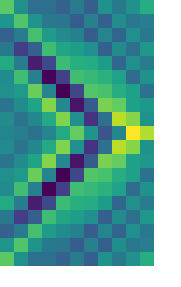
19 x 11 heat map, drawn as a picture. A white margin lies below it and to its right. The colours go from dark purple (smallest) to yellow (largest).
On average the colour sits 50% of the way up the scale. The top and bottom halves mirror each other. The ninth with the highest average is the middle right. No overall slope runs across the table.
